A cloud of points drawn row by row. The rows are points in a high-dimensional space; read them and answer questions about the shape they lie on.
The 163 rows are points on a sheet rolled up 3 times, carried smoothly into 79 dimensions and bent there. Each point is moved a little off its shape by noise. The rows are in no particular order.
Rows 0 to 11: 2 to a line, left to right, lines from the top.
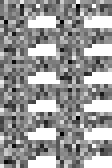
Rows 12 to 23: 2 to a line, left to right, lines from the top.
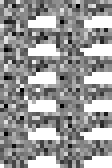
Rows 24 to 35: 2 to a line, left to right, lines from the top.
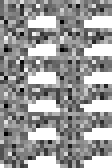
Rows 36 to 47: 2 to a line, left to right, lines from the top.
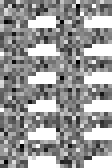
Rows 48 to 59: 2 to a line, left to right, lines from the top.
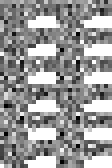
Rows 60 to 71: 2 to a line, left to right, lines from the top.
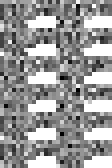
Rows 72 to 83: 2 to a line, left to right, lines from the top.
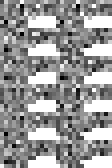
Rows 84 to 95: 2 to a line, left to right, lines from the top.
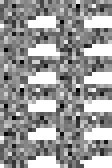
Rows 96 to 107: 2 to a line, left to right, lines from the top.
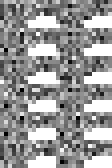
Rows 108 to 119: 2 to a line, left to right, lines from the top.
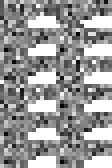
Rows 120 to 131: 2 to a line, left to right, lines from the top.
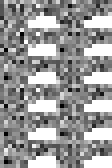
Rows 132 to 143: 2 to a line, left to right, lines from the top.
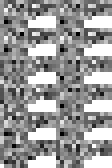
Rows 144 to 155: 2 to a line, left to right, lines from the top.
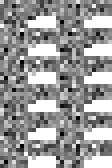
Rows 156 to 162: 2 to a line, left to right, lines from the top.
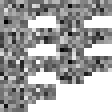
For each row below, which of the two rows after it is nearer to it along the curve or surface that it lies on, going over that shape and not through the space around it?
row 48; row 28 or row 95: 28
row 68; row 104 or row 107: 104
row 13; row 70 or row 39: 39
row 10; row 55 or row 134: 134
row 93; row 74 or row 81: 74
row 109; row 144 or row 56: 144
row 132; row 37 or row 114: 37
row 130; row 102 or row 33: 102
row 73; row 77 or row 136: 77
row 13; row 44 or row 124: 124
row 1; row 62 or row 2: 2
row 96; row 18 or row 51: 18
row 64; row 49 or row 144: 49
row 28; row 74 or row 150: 74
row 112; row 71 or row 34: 34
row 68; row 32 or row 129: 129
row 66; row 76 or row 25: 25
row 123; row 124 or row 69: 69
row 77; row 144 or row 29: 144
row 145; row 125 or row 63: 125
